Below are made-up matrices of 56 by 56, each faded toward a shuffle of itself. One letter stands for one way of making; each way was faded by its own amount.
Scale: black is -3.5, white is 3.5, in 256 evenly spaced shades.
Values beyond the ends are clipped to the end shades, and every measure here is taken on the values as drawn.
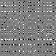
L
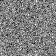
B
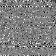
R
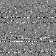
R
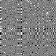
L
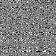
R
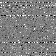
R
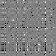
L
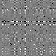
L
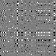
L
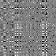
L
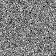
B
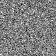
B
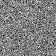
B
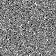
B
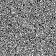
B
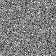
B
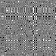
L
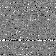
R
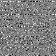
R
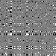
L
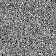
B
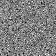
B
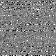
R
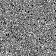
B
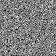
B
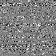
R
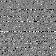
R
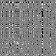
L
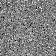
B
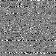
R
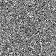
B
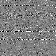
R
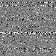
R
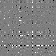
L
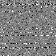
R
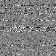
R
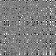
L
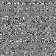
R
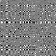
L
